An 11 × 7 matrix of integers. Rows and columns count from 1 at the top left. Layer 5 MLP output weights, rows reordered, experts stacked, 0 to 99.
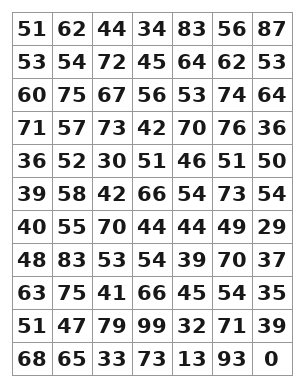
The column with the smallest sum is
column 7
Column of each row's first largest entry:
7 3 2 6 2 6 3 2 2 4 6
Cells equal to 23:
0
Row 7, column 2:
55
